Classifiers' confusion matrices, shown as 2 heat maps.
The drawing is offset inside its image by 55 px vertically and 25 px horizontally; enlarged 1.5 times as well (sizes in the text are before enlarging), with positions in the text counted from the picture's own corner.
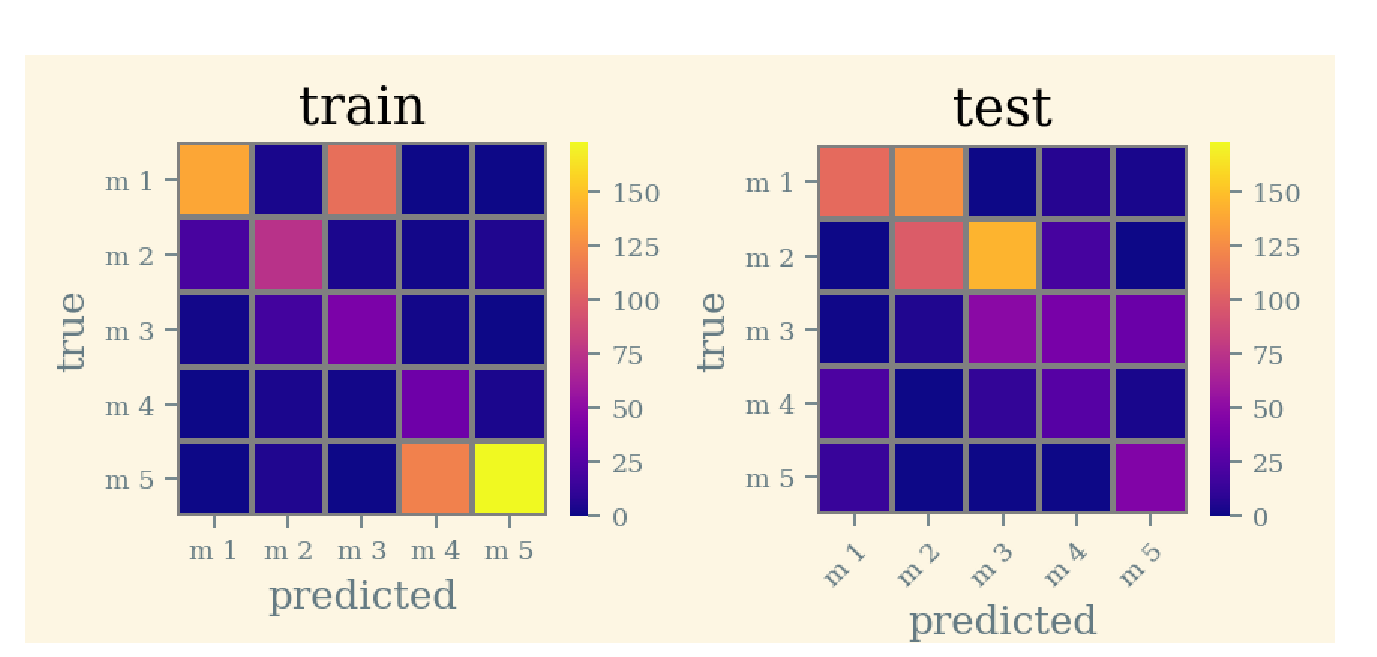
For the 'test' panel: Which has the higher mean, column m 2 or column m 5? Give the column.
m 2
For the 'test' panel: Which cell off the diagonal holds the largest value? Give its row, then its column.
m 2, m 3
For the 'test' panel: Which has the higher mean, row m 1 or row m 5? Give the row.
m 1
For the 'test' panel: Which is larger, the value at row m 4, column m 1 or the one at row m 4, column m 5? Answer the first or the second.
the first
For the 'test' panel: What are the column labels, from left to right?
m 1, m 2, m 3, m 4, m 5
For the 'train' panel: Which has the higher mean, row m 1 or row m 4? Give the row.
m 1
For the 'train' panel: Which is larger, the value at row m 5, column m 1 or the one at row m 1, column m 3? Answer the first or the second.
the second
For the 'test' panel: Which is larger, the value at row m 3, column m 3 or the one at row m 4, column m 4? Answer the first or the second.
the first
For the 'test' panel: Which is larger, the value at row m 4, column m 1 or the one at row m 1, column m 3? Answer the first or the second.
the first
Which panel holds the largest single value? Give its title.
train
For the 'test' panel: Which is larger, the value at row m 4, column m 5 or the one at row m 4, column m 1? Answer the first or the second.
the second
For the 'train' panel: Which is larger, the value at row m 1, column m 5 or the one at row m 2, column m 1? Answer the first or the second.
the second
